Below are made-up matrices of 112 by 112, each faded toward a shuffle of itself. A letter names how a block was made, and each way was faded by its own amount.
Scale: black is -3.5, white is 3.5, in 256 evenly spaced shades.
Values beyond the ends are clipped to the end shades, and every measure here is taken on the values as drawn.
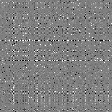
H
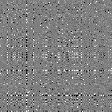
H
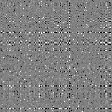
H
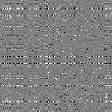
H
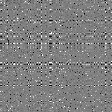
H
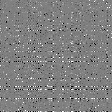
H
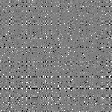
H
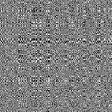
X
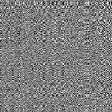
X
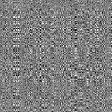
X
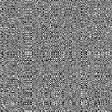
X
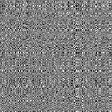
X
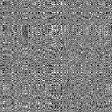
X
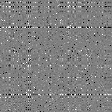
H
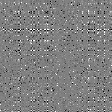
H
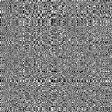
X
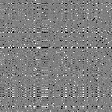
H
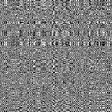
X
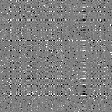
H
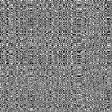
X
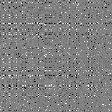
H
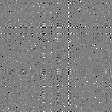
H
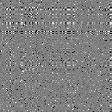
H
